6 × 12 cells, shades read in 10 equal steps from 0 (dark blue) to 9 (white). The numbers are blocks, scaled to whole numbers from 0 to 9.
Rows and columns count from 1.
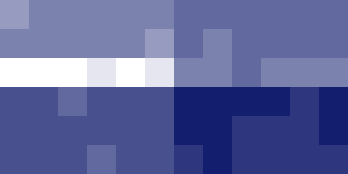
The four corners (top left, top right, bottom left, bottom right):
5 3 2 1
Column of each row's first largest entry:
1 6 1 3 1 4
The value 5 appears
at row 1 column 1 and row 2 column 6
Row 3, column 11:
4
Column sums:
24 23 24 23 23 23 11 11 11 12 13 11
